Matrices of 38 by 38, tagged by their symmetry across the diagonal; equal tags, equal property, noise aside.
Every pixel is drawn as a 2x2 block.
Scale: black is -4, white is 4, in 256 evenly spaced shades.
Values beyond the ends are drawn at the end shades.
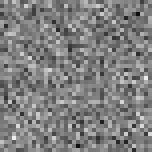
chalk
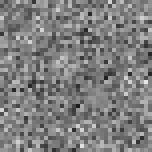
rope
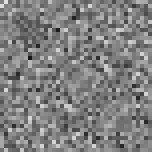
rope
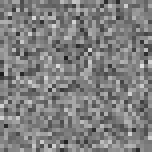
chalk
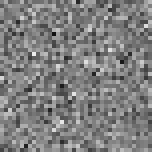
chalk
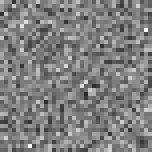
rope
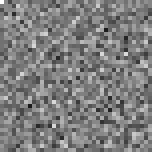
rope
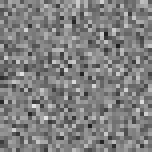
chalk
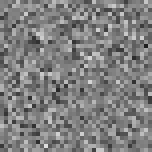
chalk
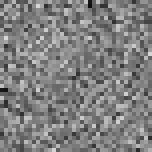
rope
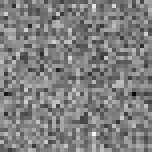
chalk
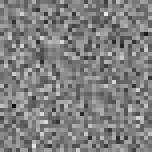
chalk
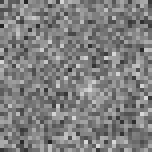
rope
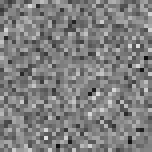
rope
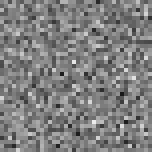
chalk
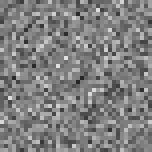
rope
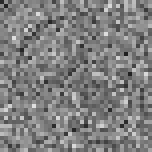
rope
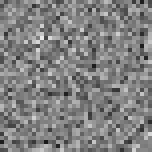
rope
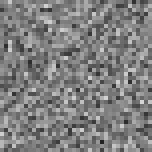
chalk
